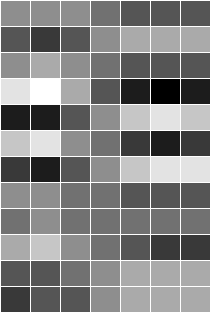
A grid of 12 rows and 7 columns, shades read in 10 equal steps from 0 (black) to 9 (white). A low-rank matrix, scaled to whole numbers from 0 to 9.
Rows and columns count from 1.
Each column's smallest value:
1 1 3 3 1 0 1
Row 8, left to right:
5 5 4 4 3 3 3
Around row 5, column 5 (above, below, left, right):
1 2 5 8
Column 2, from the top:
5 2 6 9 1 8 1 5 5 7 3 3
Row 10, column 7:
2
